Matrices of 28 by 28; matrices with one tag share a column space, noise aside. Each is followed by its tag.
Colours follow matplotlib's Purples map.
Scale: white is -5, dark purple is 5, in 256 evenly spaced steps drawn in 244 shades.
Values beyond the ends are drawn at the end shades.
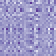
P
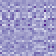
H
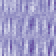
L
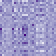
P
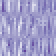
L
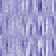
L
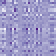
P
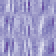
L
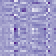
P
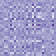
H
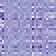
H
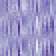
L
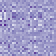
H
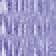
L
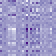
P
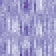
L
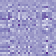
H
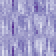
L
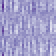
L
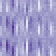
L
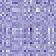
P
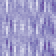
L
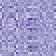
H
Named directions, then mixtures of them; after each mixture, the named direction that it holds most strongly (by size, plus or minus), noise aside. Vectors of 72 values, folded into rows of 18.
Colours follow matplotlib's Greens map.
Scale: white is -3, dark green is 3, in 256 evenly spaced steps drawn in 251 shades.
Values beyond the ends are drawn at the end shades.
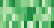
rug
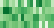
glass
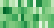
glass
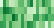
rug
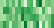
glass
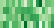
glass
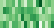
glass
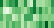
glass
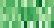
rug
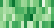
rug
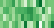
rug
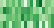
glass
